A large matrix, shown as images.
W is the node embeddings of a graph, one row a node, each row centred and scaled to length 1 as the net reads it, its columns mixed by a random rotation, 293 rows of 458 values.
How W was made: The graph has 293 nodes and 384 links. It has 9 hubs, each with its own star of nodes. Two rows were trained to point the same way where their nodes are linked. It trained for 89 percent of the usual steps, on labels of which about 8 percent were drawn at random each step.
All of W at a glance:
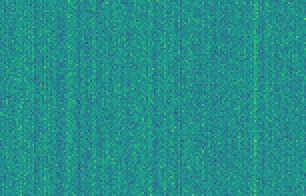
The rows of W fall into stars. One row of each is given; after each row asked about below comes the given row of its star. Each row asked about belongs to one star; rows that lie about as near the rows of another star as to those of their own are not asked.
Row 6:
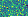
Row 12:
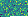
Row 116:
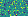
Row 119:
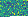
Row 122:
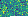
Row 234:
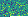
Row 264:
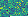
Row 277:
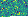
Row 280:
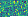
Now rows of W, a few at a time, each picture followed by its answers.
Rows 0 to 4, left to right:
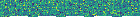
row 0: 122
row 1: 116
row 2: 12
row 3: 6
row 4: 12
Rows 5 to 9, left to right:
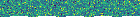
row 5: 6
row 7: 277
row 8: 234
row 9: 122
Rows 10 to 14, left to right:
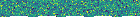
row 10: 277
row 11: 119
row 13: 122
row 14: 6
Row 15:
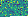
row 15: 116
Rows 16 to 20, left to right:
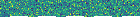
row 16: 264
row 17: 6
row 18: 122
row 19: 277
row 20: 234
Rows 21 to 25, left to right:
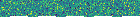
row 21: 280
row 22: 122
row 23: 12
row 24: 12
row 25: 116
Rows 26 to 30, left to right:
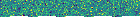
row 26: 122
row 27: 6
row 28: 119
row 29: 277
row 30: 12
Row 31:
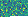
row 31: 12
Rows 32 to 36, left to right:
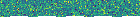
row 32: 116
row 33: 6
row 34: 280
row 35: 277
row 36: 12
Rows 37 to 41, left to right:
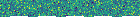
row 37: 234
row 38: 264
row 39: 280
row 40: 116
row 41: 277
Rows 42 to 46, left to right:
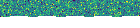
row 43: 119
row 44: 264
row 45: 264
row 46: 280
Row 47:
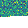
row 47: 119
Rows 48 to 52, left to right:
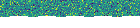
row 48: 119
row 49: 122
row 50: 264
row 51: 119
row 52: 234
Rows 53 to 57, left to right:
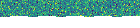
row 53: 6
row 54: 12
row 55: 277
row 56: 277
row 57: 119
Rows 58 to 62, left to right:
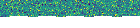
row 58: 264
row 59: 6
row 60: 277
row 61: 234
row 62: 6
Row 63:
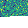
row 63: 12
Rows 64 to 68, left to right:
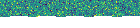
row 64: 116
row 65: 12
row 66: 122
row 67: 264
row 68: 234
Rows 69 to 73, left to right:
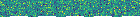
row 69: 277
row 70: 116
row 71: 122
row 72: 6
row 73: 6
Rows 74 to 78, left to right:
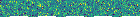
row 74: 280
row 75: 264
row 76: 119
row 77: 12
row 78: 119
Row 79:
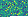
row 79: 277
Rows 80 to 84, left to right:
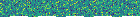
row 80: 12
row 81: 277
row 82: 122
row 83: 280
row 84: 12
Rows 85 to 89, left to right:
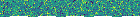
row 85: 119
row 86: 122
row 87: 264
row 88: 116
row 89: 280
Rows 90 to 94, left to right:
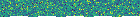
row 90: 122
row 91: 116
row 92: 122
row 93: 6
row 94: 116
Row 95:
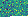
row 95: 119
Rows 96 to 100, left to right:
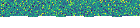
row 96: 277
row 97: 119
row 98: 280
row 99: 122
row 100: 116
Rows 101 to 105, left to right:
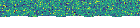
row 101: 6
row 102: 116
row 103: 234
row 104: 122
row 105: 116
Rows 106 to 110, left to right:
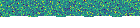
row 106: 6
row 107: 277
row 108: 12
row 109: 122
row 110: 122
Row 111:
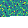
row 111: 6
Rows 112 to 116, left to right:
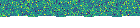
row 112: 280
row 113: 116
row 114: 280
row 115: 119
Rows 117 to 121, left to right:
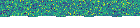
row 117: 280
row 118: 119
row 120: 277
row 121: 264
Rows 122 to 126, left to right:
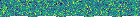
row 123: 119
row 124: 116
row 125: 12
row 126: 116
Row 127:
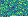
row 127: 12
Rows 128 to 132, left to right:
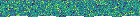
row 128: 280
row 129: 116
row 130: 277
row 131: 234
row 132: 122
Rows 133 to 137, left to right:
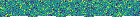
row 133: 234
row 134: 12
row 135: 122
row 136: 264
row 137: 116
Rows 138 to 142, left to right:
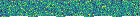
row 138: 6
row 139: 234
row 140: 280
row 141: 234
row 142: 280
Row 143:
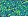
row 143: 6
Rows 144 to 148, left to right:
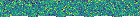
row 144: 116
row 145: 116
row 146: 116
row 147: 122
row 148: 6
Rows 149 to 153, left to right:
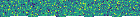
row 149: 6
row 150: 280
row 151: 6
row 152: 12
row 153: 122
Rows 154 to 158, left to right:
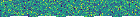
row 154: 6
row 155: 122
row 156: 119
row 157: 234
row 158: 6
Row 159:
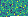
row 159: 280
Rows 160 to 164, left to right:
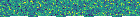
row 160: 6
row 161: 264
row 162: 280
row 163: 264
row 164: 12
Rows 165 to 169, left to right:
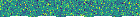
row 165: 119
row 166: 277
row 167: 264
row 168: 116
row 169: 116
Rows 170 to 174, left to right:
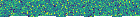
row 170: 264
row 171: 6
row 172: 116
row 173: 264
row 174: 280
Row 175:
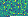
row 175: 234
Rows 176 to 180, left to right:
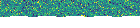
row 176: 277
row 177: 264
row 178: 264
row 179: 116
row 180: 234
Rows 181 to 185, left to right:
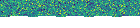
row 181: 122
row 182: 264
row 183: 116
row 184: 119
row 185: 6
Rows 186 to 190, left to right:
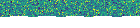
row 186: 234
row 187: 6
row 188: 264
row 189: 6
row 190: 280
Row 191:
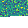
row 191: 277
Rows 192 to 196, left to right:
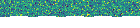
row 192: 264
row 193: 119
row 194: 277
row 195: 6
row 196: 6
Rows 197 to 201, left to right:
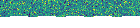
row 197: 264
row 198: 280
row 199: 116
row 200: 277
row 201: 116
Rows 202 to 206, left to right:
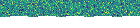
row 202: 280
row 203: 234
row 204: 277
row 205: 277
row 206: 6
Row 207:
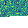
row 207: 264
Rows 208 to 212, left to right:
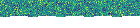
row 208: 116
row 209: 116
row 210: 280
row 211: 280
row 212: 234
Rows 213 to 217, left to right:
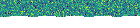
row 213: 277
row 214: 6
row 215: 122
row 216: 280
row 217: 12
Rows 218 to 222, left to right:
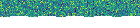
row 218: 277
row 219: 116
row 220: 280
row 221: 122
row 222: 277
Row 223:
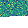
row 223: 116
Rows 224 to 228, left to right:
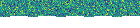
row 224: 277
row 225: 12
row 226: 264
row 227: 6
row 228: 6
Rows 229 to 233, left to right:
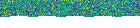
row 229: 234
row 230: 12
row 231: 122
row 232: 234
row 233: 277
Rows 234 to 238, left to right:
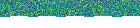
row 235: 6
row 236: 234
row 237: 119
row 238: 122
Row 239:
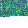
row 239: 12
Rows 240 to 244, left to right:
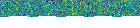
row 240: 119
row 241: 277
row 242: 12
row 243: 12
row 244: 234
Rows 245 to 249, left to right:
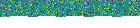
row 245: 6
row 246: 119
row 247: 280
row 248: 12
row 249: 119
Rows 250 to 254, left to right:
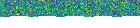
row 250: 277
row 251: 277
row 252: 119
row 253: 122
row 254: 264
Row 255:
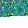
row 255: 280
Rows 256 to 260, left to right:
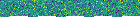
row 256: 119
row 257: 12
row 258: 6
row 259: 234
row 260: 264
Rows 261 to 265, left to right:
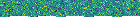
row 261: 116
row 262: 116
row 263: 119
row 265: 280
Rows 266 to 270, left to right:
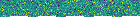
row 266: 6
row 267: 119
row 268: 280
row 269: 264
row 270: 277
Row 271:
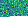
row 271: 122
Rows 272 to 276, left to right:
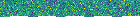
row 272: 6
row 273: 264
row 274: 119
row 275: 264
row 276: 280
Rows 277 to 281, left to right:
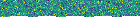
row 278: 264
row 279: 6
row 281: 234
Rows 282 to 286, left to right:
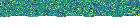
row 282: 116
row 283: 122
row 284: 264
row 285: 234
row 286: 277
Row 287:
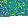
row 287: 122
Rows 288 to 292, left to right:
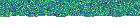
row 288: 234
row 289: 280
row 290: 119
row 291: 277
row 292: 6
